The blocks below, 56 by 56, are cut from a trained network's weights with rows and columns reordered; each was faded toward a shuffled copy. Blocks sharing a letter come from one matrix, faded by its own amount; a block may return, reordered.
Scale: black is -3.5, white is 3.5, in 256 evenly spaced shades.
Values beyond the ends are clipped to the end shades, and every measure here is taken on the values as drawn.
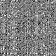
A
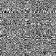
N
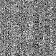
A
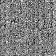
A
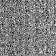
A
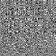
N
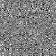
N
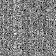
A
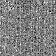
A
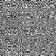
N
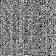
A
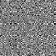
N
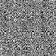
N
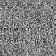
N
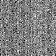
A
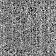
A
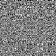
N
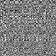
N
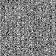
A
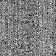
A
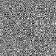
N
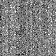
A
